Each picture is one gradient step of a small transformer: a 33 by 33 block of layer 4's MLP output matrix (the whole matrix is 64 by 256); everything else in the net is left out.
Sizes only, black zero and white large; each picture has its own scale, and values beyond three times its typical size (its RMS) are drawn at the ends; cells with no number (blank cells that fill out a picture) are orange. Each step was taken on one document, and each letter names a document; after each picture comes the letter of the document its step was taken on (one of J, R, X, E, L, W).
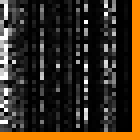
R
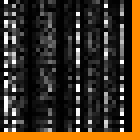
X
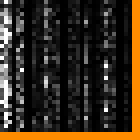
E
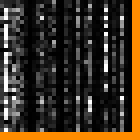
X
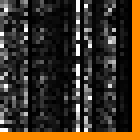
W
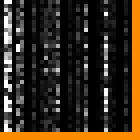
E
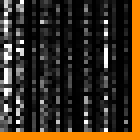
E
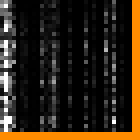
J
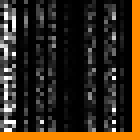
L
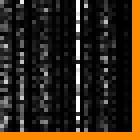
W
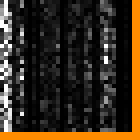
E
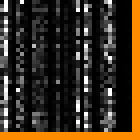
W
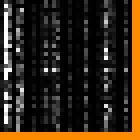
E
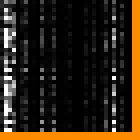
L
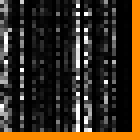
W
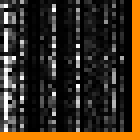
X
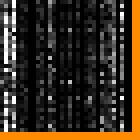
L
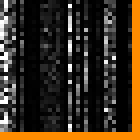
J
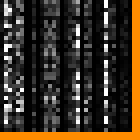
E
